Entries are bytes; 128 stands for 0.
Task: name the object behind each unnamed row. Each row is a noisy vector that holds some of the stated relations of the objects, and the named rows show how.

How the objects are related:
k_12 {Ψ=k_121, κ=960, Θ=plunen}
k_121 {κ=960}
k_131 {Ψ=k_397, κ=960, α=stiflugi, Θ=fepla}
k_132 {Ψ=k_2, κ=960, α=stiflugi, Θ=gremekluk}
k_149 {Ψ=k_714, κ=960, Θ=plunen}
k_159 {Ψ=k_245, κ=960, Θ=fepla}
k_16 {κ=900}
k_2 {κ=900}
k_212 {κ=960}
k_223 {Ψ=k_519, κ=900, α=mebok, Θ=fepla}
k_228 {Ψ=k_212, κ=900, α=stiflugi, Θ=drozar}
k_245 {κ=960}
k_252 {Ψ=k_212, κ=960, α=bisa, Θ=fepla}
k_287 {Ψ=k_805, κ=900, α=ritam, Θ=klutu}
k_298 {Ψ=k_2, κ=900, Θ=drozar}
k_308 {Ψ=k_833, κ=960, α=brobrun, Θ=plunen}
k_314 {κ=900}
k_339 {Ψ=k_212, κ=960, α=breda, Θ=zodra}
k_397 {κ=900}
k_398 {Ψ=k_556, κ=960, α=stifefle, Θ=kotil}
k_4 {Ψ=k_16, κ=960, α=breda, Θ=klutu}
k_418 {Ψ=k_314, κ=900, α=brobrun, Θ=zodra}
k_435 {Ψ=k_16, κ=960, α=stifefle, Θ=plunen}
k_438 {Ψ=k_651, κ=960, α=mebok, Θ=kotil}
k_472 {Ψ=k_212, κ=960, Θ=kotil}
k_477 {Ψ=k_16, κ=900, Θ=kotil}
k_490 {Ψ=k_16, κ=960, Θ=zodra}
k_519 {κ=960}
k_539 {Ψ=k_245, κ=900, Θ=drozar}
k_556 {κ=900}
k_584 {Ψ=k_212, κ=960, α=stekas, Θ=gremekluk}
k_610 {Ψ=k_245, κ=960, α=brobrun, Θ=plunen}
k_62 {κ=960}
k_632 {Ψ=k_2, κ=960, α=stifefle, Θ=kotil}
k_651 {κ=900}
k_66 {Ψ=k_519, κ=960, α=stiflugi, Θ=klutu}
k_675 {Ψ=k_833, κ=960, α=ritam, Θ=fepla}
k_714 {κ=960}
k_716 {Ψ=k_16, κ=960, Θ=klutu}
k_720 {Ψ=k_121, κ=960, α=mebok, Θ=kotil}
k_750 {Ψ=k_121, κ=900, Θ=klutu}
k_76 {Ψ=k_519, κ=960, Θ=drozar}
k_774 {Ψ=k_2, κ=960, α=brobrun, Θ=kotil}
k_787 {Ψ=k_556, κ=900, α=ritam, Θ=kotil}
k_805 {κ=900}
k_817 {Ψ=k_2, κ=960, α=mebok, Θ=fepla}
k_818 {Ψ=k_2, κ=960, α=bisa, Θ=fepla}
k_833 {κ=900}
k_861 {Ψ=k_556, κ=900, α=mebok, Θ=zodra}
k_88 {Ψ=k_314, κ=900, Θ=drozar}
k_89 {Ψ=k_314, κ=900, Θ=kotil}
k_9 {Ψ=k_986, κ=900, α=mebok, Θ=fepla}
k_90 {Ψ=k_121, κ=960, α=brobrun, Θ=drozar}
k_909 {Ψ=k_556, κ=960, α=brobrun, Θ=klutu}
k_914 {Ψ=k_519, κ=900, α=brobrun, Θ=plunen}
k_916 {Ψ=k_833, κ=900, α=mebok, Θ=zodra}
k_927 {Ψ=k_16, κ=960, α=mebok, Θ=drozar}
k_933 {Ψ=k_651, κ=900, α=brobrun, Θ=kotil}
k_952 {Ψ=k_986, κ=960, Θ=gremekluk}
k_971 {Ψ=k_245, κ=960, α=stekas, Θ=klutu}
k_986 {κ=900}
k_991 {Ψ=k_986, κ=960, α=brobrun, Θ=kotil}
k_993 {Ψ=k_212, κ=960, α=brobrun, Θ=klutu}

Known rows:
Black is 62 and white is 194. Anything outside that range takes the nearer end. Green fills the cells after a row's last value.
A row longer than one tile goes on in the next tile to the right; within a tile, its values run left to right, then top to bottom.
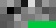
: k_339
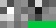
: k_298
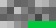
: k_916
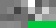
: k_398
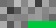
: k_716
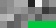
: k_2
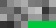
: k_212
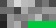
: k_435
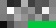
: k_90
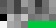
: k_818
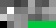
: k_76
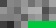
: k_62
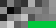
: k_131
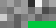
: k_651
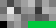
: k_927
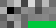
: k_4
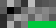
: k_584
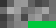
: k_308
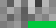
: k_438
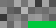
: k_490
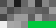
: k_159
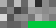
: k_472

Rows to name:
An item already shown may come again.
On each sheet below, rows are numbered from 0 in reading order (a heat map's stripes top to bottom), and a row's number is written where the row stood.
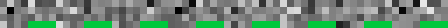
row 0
k_971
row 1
k_418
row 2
k_993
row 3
k_339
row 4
k_716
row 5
k_933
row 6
k_519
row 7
k_66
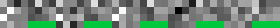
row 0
k_539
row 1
k_228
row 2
k_88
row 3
k_339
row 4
k_632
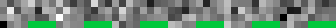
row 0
k_927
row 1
k_539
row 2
k_774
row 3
k_252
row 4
k_750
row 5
k_132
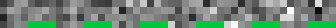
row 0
k_308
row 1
k_610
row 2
k_716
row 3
k_909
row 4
k_9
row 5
k_298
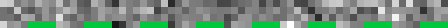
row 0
k_287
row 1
k_89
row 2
k_519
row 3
k_149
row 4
k_952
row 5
k_223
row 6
k_787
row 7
k_477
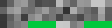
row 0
k_308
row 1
k_861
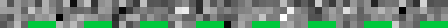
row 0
k_720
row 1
k_675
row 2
k_584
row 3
k_914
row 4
k_12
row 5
k_539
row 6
k_991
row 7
k_971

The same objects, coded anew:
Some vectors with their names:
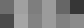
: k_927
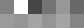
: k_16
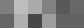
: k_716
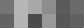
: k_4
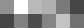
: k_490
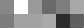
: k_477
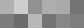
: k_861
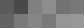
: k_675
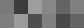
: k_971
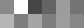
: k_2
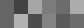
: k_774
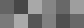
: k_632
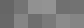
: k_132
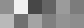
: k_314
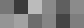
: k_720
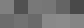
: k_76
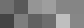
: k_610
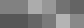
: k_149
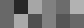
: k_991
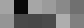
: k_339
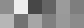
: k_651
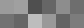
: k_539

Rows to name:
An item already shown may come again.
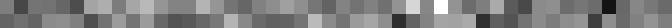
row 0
k_76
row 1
k_418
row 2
k_149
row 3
k_12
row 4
k_933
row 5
k_477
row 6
k_131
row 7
k_90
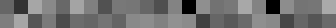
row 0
k_398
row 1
k_76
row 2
k_993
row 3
k_993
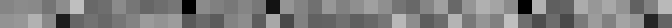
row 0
k_787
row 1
k_159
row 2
k_584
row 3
k_909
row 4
k_12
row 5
k_914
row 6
k_472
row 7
k_89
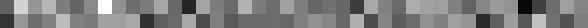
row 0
k_435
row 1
k_477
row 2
k_991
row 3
k_952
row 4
k_774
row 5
k_750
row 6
k_228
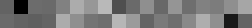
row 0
k_252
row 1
k_298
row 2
k_287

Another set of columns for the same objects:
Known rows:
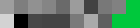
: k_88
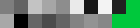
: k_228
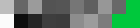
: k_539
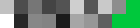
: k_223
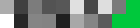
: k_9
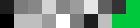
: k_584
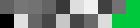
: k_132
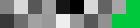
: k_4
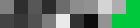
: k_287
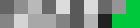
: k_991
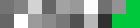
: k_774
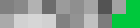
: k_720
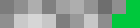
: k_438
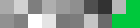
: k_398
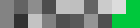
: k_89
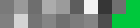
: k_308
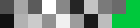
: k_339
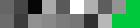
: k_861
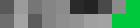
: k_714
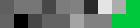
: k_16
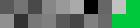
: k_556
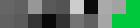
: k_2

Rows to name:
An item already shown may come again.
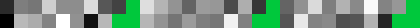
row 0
k_584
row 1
k_131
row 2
k_774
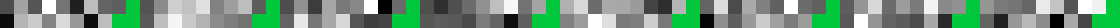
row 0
k_339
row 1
k_472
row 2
k_909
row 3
k_418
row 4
k_398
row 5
k_490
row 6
k_774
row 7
k_787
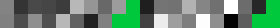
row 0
k_750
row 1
k_993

